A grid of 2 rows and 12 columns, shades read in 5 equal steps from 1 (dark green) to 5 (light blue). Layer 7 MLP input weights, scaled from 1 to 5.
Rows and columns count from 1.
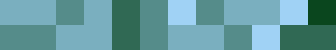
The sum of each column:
7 7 7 8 4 6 9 7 7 9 7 3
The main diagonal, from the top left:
4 3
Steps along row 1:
same down up down up up down up same up down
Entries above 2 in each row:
10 9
